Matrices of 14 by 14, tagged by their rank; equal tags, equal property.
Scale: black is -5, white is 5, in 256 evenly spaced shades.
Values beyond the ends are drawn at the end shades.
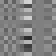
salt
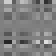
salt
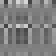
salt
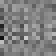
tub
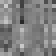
tub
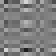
salt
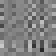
tub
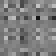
tub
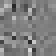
tub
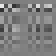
salt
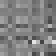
tub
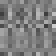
tub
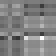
salt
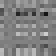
tub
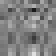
tub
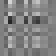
salt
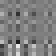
salt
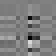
salt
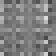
tub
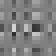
salt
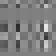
salt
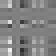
salt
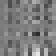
tub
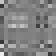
tub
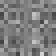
tub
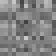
tub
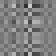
salt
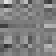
tub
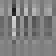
salt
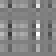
salt
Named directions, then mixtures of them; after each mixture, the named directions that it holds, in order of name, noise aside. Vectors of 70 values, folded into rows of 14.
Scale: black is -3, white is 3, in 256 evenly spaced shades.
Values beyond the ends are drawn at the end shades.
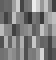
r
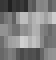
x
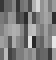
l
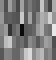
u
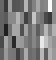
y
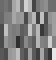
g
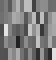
g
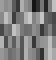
r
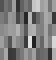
l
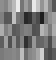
r, x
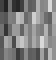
x, y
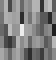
u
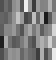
g, y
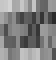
g, x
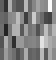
y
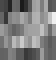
r, x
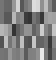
r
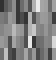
l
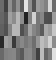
g, y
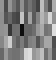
u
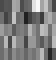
l, r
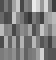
r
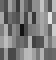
l, u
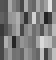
g, y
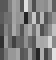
g, y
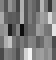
u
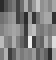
l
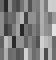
u, y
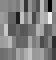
u, y
